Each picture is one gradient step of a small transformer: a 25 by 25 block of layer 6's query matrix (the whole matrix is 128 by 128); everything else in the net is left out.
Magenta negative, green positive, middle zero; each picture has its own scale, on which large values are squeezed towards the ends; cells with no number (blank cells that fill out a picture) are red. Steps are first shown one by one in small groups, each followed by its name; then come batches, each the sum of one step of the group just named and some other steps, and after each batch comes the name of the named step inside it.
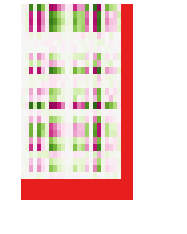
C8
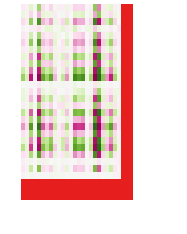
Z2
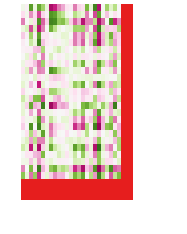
C8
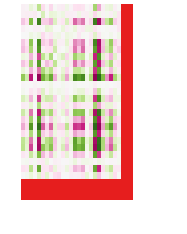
Z2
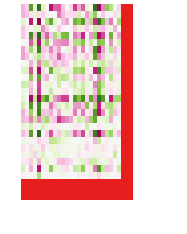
C8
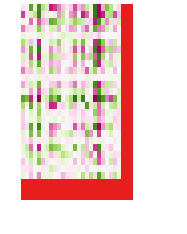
C8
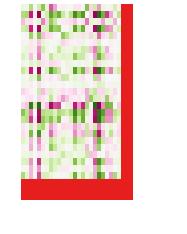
C8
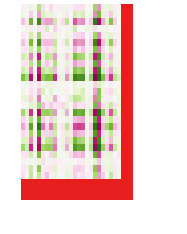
Z2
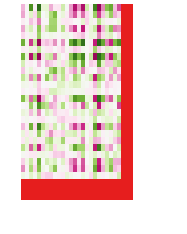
C8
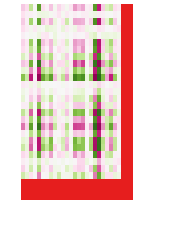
Z2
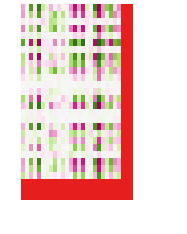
C8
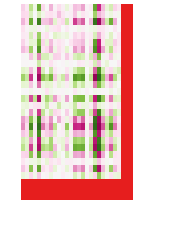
Z2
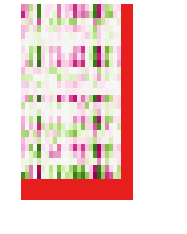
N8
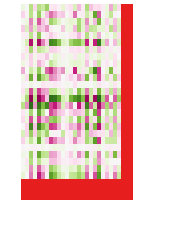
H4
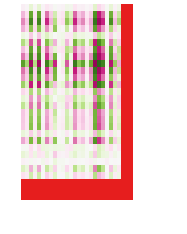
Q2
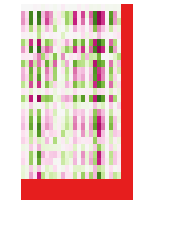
Q2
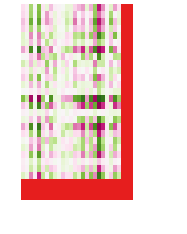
Q2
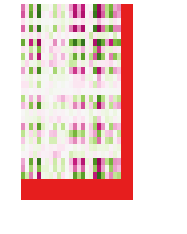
N8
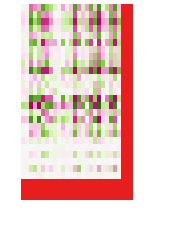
Q2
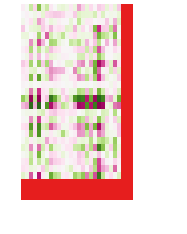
H4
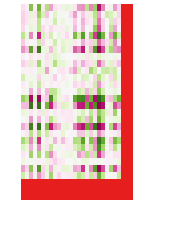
H4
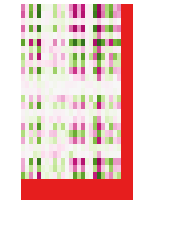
N8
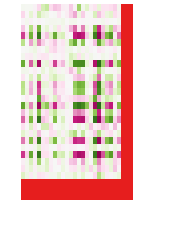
N8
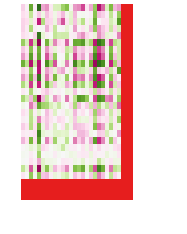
Q2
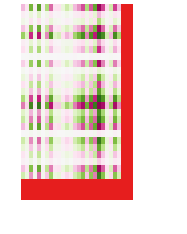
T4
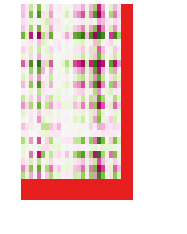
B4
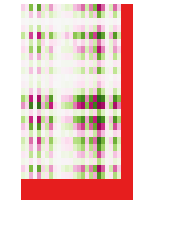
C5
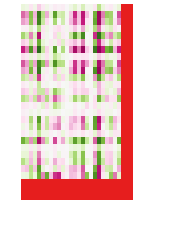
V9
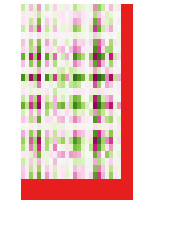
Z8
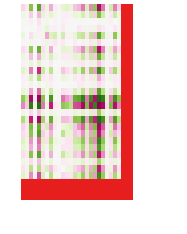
C5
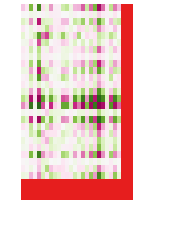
T4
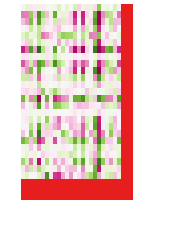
V9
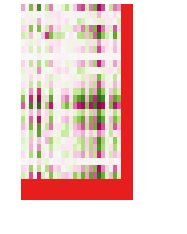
T4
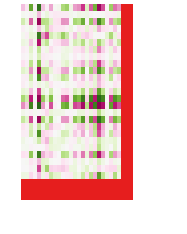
T4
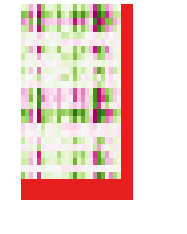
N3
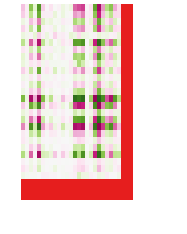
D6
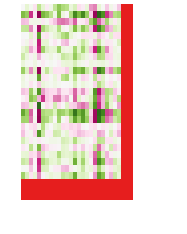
N3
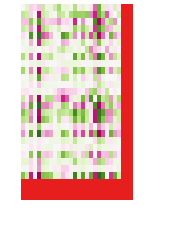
N3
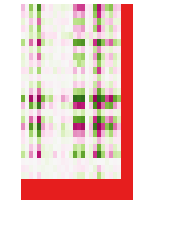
D6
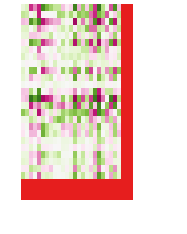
N3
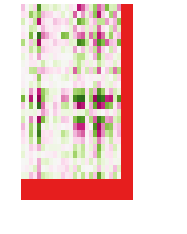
D6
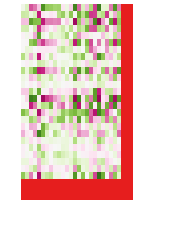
N3
